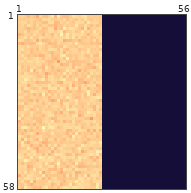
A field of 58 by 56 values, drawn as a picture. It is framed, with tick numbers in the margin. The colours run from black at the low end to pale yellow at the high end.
It is made of 1 by 2 panels. Panel 1,1: very high, fine-grained, faint in contrast. Panel 1,2: very low, flat.
